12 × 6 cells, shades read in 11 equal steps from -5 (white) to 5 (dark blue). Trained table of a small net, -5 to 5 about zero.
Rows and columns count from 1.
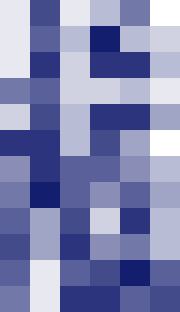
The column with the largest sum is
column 5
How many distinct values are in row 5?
5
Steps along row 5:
up down up same down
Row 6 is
4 4 -2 3 -1 -5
